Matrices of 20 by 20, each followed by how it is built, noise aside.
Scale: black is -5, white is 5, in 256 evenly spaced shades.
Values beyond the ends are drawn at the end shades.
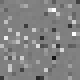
sparse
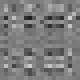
low rank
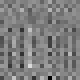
low rank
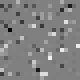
sparse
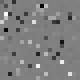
sparse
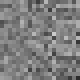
low rank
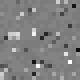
sparse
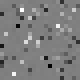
sparse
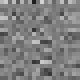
low rank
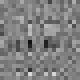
low rank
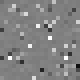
sparse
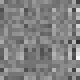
low rank
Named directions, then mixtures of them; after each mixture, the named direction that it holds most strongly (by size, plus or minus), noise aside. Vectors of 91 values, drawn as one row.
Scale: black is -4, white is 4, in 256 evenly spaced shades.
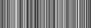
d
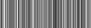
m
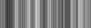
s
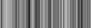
s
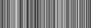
d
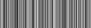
m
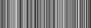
d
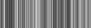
s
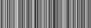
m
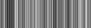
s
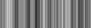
s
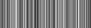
d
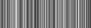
d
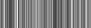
m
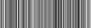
m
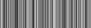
m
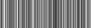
m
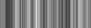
s
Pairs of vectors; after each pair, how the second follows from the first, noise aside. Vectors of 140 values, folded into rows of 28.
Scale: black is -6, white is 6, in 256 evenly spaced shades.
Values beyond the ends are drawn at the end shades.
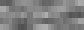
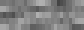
reversed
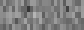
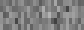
reversed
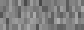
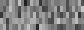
scaled up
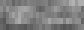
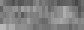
reversed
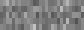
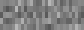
reversed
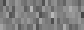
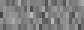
reversed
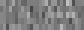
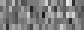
scaled up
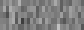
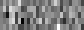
scaled up
